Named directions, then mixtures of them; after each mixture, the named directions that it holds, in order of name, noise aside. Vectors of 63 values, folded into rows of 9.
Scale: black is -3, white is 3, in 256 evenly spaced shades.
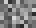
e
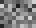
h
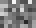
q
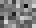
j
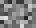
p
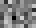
e, j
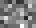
h, p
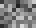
h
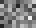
h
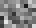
j, q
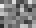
h, q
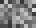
e, h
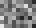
h, j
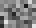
j, q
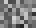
e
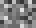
p, q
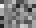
h, q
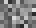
e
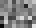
h, j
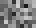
e, j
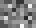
h, p
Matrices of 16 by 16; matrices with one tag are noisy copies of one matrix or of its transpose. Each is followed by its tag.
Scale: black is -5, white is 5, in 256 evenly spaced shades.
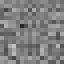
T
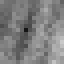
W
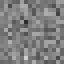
T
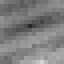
W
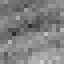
W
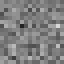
T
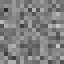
T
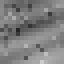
W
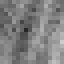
W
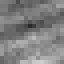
W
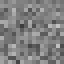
T
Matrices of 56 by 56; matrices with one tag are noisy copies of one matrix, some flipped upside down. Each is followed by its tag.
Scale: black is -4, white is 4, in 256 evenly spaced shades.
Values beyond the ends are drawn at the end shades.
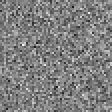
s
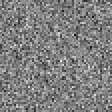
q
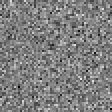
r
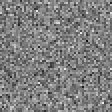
r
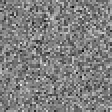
s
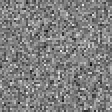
q
